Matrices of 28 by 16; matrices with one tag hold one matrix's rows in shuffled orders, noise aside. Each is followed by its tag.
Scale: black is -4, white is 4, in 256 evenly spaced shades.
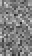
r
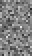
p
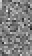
p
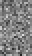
r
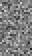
p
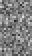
r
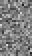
p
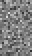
p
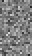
p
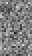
r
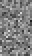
p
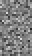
p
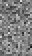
p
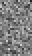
p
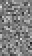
p
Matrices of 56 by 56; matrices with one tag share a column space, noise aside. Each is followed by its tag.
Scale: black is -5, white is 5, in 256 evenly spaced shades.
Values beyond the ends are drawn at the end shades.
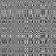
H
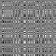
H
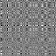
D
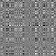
D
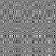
H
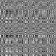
H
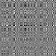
D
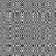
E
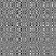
D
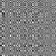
E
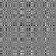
D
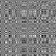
H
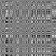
H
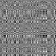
H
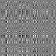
H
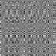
H
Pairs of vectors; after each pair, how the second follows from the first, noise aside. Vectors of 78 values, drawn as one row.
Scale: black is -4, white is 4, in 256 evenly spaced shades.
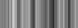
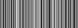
shuffled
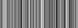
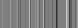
partly zeroed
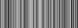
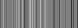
partly zeroed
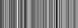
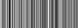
wrapped around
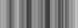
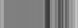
partly zeroed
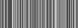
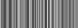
shuffled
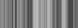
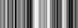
scaled up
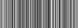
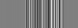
partly zeroed
